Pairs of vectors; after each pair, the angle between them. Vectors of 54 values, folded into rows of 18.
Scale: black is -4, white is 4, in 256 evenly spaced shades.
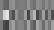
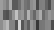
partly opposed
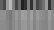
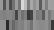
partly opposed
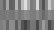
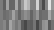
nearly parallel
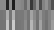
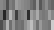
partly aligned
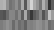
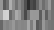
partly opposed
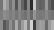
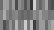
nearly parallel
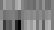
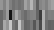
partly opposed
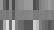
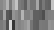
partly opposed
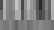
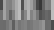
nearly parallel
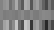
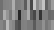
orthogonal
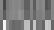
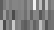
partly opposed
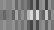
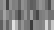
orthogonal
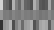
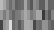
partly aligned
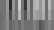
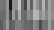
nearly parallel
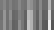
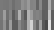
nearly parallel
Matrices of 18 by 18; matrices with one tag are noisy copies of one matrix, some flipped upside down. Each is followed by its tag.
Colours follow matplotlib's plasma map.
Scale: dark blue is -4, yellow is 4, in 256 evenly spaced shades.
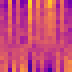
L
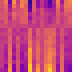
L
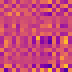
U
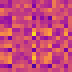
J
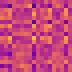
J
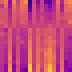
L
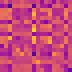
J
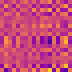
U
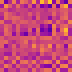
U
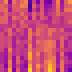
L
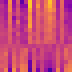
L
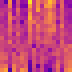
L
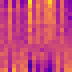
L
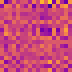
U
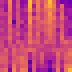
L
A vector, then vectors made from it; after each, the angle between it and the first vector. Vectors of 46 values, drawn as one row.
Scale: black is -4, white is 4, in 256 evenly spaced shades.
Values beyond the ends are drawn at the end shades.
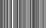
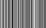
nearly opposite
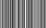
partly opposed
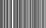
nearly parallel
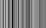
nearly opposite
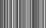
nearly parallel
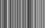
orthogonal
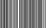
partly aligned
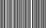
partly aligned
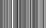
nearly parallel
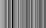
nearly opposite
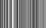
nearly parallel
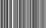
nearly parallel
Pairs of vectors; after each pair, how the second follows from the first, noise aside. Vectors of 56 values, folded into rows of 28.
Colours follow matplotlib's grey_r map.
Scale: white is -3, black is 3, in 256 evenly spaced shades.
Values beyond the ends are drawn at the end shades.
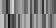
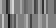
partly zeroed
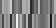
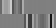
partly zeroed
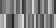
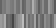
shrunk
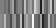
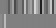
partly zeroed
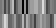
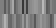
shrunk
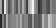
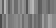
shrunk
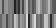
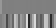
partly zeroed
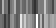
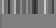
partly zeroed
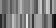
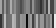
sign-scrambled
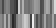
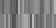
shrunk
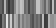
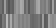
shrunk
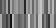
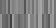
shrunk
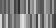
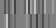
partly zeroed
